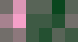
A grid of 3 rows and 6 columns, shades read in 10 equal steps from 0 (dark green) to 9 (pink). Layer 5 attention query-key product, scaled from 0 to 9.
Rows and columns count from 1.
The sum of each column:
14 22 7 6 4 9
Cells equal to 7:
0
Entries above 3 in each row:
2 3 2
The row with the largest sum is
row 2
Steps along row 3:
up down down up down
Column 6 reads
3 4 2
